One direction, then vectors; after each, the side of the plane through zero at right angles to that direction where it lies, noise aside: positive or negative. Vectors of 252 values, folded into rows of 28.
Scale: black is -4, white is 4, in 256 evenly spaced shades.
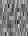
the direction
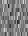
positive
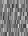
positive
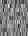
negative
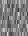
positive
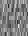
positive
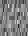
negative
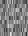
negative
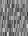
positive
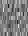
positive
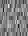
negative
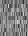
negative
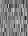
negative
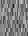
positive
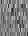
positive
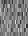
negative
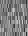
negative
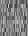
negative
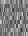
positive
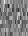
positive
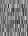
positive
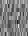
positive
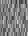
negative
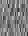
positive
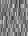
negative
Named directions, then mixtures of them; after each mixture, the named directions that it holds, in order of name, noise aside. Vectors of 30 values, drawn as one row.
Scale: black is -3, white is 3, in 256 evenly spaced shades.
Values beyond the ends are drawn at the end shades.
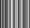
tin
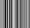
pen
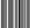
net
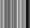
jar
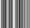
net, pen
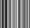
net, tin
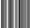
net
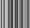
tin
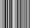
pen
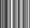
tin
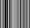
pen, tin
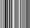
jar, pen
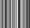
jar, net, tin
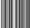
jar, net, pen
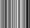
jar, net, tin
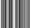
net, pen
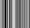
net, pen, tin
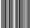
net, pen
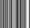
jar, pen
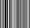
pen, tin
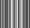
jar, tin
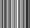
jar, net, tin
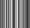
jar, pen, tin
